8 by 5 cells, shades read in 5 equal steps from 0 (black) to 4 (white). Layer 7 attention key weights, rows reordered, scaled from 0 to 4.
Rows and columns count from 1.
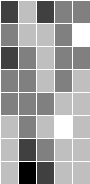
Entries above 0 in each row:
5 5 5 5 5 5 5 4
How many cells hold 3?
17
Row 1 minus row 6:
-2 1 -2 -2 -1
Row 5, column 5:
3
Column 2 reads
3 3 2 2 2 2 1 0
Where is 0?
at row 8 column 2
